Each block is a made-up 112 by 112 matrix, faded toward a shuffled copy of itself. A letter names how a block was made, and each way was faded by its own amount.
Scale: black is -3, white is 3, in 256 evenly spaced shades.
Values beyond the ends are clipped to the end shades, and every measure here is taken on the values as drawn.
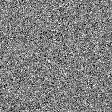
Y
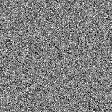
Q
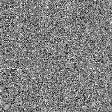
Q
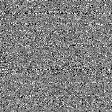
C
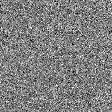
Q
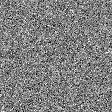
Y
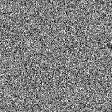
Q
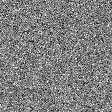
Y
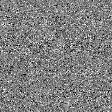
C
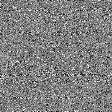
C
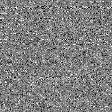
C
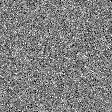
Y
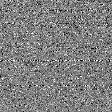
C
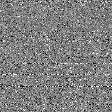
C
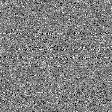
C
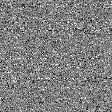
C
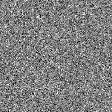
Q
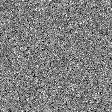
Y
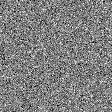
Y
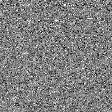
C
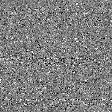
C
